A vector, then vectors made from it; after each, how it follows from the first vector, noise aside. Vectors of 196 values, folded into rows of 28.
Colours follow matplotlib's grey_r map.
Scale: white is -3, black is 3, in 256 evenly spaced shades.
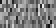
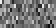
sign-scrambled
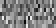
wrapped around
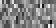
sign-scrambled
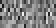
wrapped around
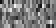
sign-scrambled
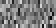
wrapped around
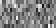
sign-scrambled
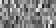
sign-scrambled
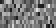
sign-scrambled
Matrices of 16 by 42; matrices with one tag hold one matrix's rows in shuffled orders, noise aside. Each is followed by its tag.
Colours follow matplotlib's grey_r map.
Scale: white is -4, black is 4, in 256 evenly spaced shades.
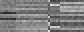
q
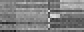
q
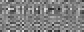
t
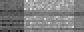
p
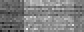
p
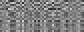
t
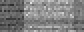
p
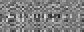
t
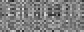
t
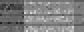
p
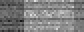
p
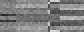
q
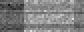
p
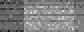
p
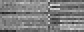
q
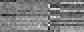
q
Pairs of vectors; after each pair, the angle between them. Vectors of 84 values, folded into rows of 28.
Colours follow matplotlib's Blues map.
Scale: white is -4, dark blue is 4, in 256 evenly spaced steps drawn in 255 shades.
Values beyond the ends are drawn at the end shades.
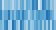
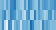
partly opposed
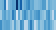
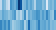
partly aligned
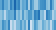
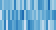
orthogonal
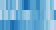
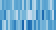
orthogonal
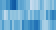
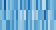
orthogonal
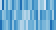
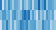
nearly opposite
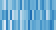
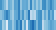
orthogonal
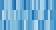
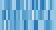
nearly opposite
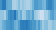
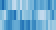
nearly parallel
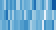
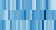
nearly opposite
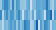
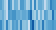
partly opposed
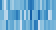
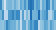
nearly parallel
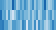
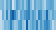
nearly opposite
